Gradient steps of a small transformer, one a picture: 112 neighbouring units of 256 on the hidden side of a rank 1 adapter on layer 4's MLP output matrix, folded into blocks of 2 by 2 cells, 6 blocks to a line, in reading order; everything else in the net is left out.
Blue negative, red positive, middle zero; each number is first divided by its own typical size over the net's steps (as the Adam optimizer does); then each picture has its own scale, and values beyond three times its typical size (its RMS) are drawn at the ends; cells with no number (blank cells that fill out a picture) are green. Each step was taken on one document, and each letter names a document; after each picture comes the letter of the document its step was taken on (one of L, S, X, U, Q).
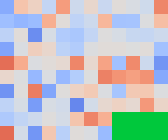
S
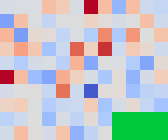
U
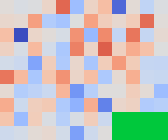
U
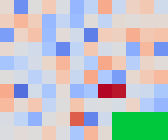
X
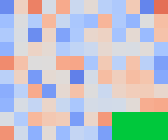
S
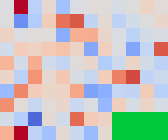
X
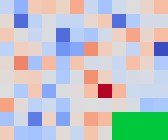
X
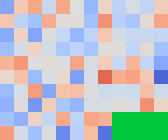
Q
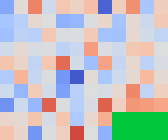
S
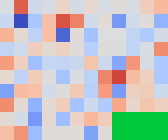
X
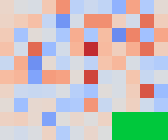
U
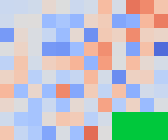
X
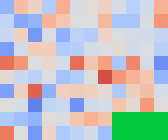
S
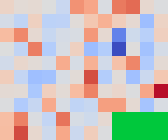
U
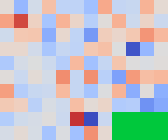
X
